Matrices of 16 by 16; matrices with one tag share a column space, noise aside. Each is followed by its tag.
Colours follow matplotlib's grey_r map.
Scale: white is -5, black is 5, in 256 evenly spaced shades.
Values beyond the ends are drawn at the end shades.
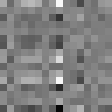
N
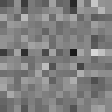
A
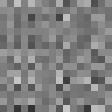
N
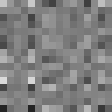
N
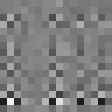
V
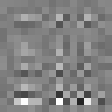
V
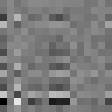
V
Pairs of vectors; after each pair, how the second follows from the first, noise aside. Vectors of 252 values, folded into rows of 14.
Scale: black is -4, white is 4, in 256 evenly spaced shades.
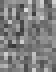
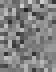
sign-scrambled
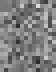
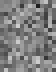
negated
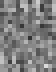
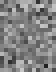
sign-scrambled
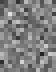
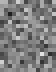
negated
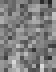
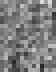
negated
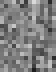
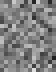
sign-scrambled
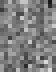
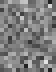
sign-scrambled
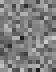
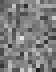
sign-scrambled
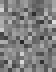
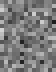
sign-scrambled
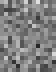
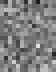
negated
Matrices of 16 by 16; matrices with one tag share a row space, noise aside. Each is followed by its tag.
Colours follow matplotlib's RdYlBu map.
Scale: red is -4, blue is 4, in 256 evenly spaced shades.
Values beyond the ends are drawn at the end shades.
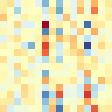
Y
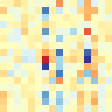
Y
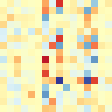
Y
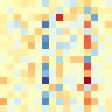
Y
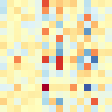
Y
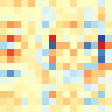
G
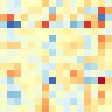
G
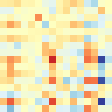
G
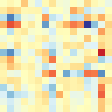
G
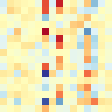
Y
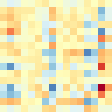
G
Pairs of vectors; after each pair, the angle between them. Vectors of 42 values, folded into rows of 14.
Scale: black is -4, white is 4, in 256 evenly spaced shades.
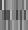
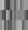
orthogonal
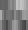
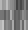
partly opposed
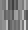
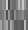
partly aligned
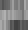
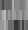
nearly parallel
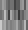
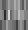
nearly opposite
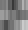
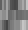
nearly parallel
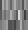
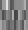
partly aligned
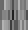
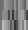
nearly parallel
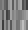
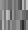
nearly opposite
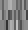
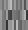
nearly parallel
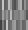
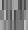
partly opposed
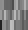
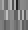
orthogonal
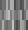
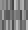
nearly opposite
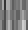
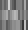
orthogonal
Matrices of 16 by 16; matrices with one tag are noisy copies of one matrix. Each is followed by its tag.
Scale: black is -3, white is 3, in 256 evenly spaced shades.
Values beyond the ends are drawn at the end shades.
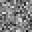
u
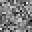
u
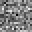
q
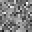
u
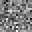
q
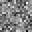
u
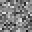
u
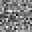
q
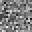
q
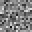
q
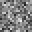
u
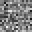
q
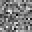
q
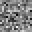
q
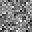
u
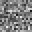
q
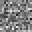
q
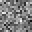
u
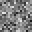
u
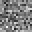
q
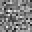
q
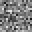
q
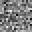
q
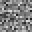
q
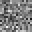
q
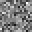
u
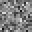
u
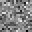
u
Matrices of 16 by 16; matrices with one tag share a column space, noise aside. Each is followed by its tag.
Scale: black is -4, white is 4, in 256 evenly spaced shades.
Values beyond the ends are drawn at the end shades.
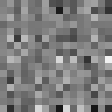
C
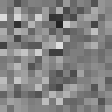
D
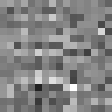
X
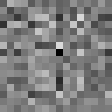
D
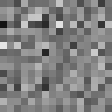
D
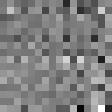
C
